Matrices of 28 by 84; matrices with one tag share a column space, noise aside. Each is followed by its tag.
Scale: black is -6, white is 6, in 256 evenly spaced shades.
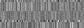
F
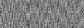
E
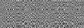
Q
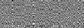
Q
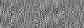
E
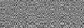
Q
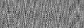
E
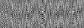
E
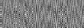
E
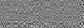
Q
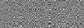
Q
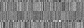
F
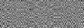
Q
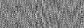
E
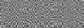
Q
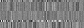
F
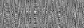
E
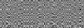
Q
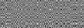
Q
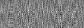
E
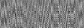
E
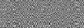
Q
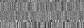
F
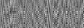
E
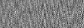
E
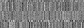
F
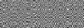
Q
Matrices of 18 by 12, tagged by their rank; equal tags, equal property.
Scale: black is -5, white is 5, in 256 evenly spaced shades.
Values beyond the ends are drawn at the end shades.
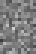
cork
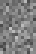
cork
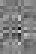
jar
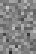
cork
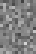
cork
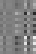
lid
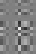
lid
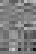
jar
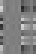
lid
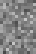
cork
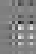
lid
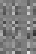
jar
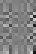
jar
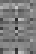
jar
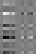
lid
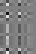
lid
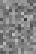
cork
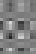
lid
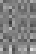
jar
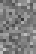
cork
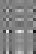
lid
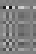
lid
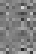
jar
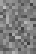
cork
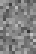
cork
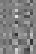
jar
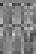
jar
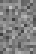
cork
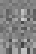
jar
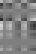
lid
